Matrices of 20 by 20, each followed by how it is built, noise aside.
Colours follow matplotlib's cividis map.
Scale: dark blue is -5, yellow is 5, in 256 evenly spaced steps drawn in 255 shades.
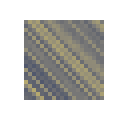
Toeplitz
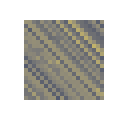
Toeplitz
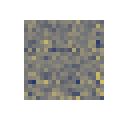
low rank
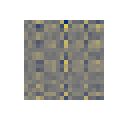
low rank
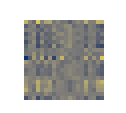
low rank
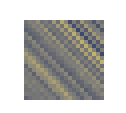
Toeplitz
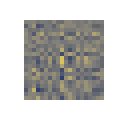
low rank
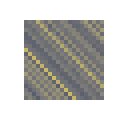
Toeplitz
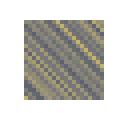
Toeplitz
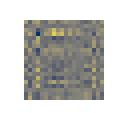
low rank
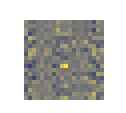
low rank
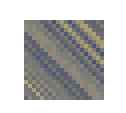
Toeplitz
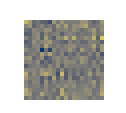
low rank
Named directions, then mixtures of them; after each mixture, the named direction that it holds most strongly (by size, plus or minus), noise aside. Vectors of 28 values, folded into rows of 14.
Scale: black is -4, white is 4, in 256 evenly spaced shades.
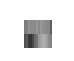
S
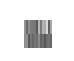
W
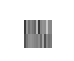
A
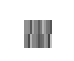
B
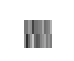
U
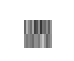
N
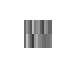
U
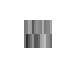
U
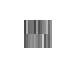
A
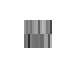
B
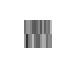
U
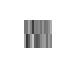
U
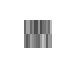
N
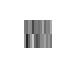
U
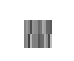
B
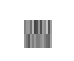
N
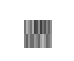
N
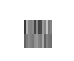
A
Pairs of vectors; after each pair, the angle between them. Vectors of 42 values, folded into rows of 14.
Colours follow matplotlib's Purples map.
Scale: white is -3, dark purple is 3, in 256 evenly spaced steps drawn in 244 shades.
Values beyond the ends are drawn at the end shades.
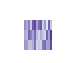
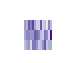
partly aligned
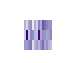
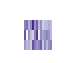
nearly opposite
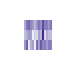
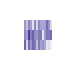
partly opposed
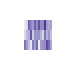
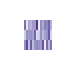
orthogonal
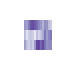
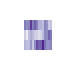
nearly parallel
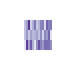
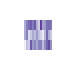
partly aligned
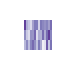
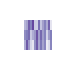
partly opposed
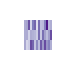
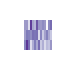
nearly opposite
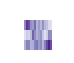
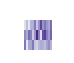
partly opposed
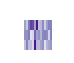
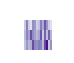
partly opposed
